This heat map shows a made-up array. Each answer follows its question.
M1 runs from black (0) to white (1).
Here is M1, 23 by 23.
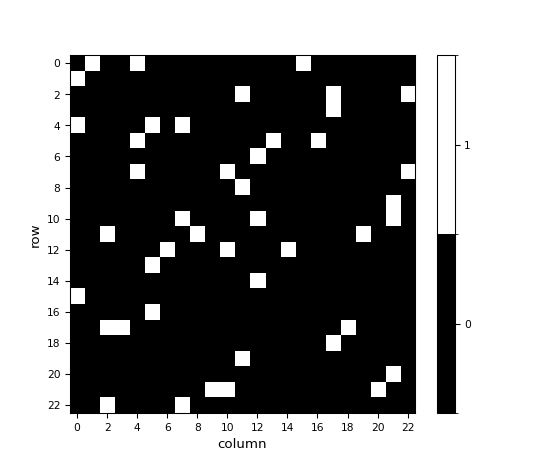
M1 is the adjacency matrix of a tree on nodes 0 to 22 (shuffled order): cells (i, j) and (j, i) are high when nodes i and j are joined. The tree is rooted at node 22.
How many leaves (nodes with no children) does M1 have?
12
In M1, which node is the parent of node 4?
7
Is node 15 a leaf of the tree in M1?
yes
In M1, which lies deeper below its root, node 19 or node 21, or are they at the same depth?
the same depth
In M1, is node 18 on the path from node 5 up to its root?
no
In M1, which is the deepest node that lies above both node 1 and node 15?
0
